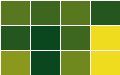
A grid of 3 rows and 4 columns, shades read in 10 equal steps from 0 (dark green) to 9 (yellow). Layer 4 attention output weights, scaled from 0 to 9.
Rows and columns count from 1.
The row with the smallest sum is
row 1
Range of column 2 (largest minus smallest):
2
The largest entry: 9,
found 2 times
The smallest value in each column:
1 0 2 1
